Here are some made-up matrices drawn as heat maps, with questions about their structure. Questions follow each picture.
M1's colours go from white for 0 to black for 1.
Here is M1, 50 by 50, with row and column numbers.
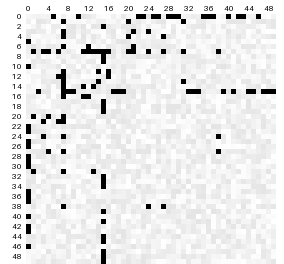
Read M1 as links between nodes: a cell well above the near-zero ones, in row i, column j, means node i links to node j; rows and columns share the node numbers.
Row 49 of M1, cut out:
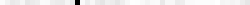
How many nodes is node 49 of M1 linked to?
1
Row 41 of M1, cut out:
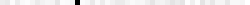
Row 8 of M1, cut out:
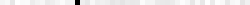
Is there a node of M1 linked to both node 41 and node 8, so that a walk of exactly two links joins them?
yes
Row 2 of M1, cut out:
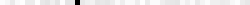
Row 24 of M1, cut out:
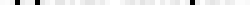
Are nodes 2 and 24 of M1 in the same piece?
yes
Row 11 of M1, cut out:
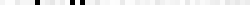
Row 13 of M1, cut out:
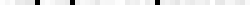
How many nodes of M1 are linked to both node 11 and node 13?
2
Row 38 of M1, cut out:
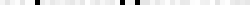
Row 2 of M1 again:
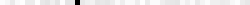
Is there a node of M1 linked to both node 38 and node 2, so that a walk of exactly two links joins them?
no
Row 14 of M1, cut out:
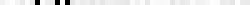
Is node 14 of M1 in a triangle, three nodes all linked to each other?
yes
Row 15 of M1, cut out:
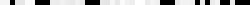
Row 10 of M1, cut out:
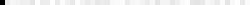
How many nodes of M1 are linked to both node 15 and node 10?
0
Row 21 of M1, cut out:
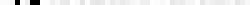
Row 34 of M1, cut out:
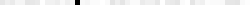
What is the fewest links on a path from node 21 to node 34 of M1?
3
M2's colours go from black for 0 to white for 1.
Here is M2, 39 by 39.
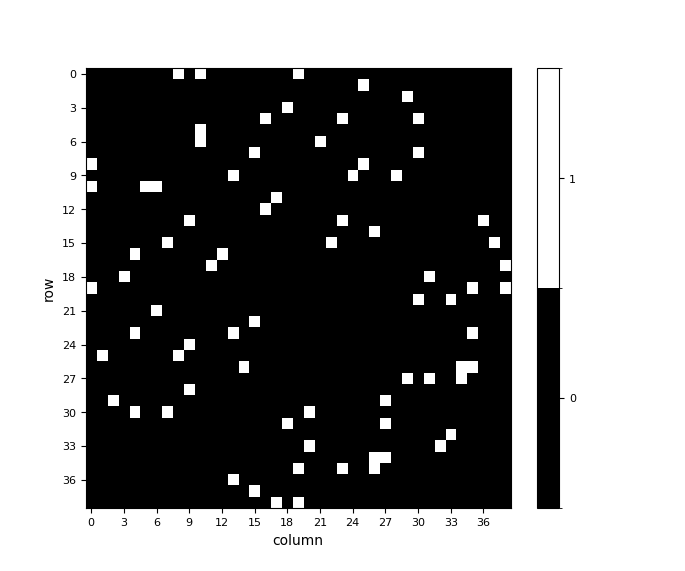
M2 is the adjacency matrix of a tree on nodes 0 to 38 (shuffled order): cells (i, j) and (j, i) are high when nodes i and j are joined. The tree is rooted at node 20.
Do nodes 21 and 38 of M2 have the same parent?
no
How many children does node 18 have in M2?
1
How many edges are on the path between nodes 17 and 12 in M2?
7
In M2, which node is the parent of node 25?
8
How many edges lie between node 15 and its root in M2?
3
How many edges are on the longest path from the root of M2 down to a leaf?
10
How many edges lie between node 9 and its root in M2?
5
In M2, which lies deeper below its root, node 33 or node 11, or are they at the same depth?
node 11
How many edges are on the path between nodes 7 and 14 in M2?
6
